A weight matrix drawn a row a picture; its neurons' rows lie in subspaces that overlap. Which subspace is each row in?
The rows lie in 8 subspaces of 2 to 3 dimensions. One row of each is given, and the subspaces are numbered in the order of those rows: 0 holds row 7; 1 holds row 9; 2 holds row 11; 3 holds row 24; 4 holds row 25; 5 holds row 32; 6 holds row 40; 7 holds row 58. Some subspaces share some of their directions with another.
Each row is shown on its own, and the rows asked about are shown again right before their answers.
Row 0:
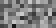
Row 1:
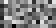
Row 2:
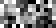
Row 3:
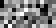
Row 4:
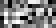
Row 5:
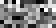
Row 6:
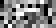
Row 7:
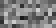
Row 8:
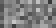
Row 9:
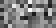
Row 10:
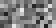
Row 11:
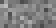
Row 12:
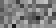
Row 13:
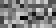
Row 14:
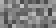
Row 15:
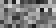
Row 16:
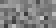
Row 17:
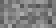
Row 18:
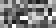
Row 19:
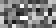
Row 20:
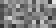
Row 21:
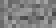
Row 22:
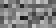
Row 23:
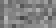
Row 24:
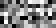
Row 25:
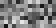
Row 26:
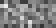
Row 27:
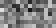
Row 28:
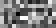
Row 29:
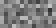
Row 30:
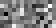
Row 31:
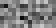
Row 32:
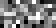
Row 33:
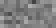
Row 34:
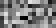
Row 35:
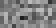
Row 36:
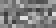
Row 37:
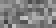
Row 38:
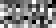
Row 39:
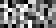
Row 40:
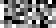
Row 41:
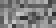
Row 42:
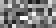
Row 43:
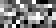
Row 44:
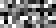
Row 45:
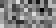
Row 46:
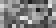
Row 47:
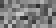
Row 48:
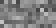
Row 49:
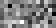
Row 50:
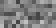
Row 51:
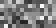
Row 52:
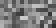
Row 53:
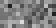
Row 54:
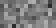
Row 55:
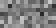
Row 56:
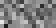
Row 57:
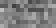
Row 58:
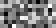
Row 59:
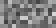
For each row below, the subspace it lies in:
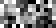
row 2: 2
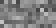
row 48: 0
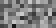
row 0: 6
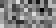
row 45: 1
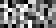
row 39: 2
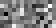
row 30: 7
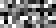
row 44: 3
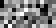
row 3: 1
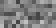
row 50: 5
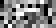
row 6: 1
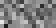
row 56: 4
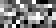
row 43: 5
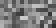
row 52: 7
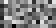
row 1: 6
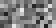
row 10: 7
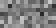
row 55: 3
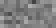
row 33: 5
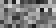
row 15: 0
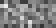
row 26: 2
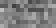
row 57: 1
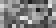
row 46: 2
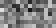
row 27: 1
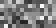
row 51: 4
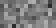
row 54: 2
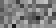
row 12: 5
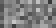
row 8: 6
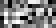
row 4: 5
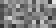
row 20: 6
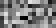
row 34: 5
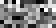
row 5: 0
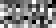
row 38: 6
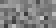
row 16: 1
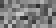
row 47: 1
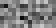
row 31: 2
